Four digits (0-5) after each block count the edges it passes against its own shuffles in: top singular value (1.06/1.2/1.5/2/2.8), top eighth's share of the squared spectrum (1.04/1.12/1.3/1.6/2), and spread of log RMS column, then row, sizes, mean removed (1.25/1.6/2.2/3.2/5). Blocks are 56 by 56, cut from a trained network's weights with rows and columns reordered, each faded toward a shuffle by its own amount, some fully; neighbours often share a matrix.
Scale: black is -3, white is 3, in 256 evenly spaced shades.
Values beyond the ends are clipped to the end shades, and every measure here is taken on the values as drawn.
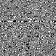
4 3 0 2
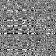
4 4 1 3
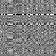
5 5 0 3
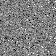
1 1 0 0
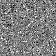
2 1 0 0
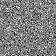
0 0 0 0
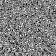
2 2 0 0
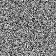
0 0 0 0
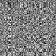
4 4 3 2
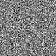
3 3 1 1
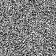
1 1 0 0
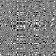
4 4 2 3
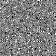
3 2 0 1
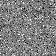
0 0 0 0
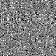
3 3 0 1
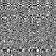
4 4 2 3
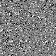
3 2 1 1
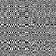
5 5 3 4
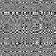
5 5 3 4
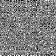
3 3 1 2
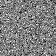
1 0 0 0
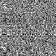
3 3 1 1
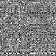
3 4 1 2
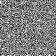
2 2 0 0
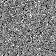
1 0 0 0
